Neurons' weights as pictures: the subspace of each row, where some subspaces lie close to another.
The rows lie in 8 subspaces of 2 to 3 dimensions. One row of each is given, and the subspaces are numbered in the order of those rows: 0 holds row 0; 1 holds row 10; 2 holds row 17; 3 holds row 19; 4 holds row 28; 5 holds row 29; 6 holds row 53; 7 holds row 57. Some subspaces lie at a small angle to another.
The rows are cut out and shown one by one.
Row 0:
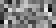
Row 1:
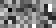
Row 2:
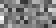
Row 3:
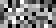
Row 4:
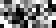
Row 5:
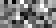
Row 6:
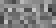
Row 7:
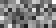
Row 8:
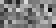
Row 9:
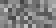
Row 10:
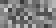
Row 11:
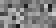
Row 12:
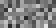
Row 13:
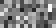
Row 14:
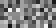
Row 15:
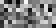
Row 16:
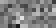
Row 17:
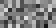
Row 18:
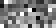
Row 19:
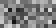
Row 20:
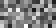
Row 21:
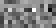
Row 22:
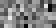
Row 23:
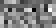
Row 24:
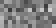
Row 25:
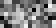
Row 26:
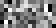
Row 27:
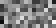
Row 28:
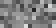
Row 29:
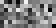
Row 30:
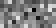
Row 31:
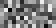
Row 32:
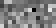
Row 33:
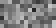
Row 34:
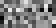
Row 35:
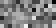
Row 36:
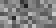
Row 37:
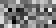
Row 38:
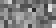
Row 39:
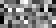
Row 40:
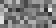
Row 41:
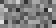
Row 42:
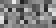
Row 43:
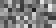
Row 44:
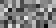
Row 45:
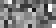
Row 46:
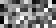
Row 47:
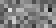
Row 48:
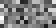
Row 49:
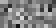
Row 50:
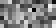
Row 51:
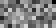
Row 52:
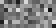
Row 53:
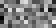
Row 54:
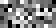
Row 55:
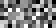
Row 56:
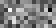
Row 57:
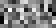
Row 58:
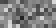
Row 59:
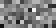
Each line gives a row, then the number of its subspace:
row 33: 0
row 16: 1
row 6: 7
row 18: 7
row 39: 6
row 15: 5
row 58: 1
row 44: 2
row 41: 5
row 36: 1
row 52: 5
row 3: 4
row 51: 4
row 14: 2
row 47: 3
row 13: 2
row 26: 0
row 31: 4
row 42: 7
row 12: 2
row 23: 7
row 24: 6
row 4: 3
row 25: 3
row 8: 5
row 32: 7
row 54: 1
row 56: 3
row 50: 0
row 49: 1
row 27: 5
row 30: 7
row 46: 5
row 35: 4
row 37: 3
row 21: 7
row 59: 6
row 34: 6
